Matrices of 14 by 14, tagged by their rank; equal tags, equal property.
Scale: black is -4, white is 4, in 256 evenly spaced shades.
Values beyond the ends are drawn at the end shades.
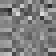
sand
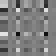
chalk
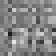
sand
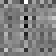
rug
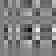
chalk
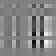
chalk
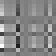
chalk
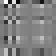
chalk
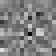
sand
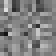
sand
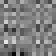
rug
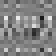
rug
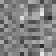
sand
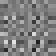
rug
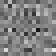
sand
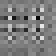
rug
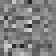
sand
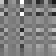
chalk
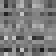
rug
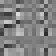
rug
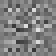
sand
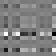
chalk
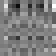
rug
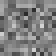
sand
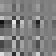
chalk
